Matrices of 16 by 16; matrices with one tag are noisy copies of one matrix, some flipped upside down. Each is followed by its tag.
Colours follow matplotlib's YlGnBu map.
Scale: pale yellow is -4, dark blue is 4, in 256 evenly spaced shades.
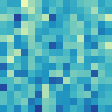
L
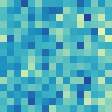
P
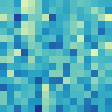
L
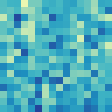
L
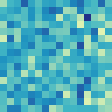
P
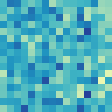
P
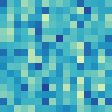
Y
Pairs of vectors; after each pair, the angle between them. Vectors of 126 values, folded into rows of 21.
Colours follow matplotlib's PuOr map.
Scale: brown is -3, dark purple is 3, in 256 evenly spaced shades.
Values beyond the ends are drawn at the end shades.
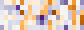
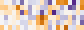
nearly opposite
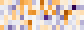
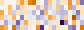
orthogonal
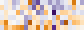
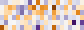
partly opposed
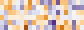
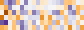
orthogonal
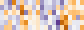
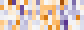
nearly opposite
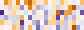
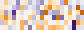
partly opposed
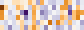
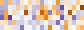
partly opposed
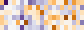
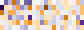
partly aligned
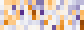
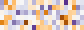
orthogonal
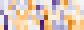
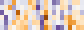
nearly parallel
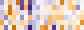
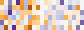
nearly opposite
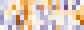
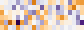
partly opposed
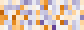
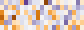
partly aligned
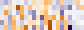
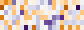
partly opposed
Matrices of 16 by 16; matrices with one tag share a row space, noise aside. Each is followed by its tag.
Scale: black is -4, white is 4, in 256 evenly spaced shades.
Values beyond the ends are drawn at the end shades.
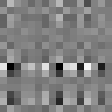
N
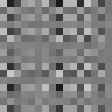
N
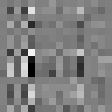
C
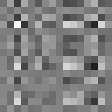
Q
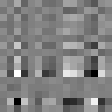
Q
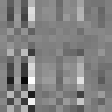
C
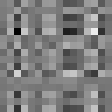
Q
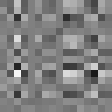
Q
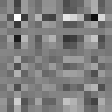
Q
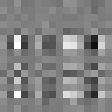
Q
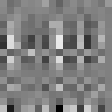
N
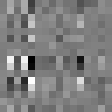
C
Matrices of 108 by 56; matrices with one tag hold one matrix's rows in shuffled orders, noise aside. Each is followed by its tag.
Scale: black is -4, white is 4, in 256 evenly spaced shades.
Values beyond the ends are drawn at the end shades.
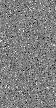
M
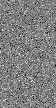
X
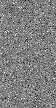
M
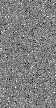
M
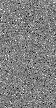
M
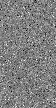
M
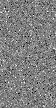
M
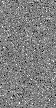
X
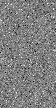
M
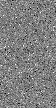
M
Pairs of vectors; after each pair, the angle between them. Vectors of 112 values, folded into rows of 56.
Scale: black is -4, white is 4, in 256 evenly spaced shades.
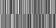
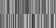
partly opposed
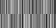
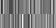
partly opposed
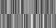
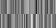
nearly parallel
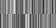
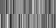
partly opposed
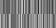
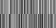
nearly opposite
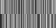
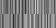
orthogonal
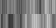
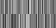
orthogonal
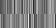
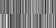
orthogonal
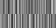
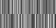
partly aligned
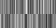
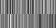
partly aligned
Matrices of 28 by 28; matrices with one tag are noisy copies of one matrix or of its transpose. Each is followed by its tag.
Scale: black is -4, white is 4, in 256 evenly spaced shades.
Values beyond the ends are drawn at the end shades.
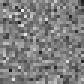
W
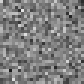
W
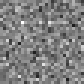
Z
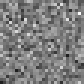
W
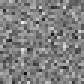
Z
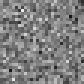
W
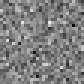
Z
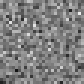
W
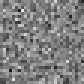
W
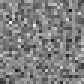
W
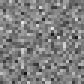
Z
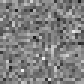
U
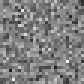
W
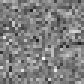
U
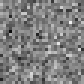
U
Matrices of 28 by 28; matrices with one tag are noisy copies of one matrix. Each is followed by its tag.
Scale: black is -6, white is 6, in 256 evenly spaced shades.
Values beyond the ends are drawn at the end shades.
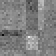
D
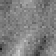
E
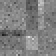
D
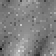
E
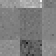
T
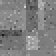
D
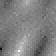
E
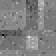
D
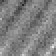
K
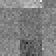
T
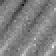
K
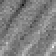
K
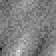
E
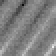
K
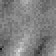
E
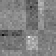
D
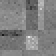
D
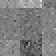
T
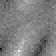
E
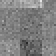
T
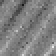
K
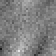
E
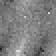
E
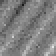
K
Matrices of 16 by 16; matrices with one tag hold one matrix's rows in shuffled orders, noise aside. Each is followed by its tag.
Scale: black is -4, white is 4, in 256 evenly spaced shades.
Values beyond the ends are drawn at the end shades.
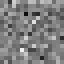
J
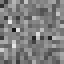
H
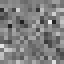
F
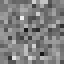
J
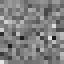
F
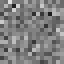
H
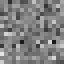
F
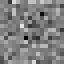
J
